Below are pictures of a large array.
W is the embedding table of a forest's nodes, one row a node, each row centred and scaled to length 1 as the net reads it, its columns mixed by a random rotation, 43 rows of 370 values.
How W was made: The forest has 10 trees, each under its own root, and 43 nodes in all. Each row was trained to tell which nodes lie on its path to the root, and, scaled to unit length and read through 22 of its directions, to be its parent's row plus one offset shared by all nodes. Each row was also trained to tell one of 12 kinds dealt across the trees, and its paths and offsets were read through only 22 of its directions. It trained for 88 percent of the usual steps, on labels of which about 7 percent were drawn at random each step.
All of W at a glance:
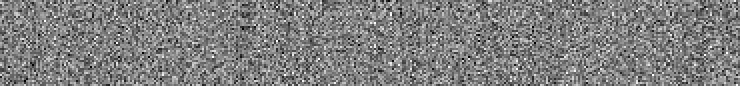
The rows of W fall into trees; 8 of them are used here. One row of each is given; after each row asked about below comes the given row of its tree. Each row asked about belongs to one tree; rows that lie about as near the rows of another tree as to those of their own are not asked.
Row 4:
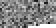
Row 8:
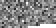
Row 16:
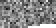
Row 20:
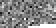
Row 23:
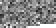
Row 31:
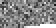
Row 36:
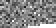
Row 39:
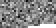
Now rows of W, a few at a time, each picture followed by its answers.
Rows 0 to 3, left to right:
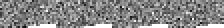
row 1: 4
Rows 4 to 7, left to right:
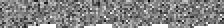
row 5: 16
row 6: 39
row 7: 39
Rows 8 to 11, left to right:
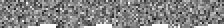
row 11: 31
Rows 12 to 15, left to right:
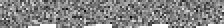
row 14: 39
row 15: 23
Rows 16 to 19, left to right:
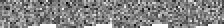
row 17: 23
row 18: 8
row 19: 31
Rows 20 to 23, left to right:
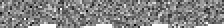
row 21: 31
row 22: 8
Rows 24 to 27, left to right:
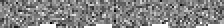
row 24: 16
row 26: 36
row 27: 23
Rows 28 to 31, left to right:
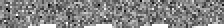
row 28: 39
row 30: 16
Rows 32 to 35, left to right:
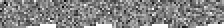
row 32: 23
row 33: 36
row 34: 16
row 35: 16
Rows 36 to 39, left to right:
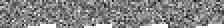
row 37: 4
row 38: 39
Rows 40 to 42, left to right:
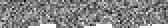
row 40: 8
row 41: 23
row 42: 31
